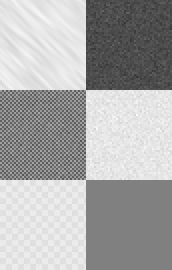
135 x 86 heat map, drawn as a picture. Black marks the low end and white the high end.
It is made of 3 by 2 panels. Panel 1,1: very high, slanting down to the right, faint in contrast. Panel 1,2: low, fine-grained, faint in contrast. Panel 2,1: middling, checkered, strong in contrast. Panel 2,2: very high, fine-grained, faint in contrast. Panel 3,1: very high, checkered, faint in contrast. Panel 3,2: middling, flat.
